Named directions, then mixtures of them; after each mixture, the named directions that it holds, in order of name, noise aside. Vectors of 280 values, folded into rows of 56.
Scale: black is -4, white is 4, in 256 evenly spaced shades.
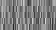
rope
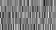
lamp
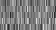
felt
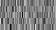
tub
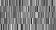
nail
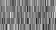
felt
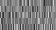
lamp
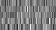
felt, nail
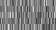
felt, lamp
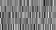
lamp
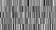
lamp, rope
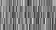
rope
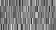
nail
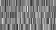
felt, nail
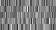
felt, nail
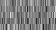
felt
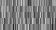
rope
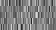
nail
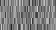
nail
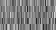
felt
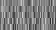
rope, tub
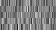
felt, nail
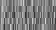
rope, tub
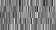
lamp, nail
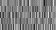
lamp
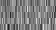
felt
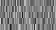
tub
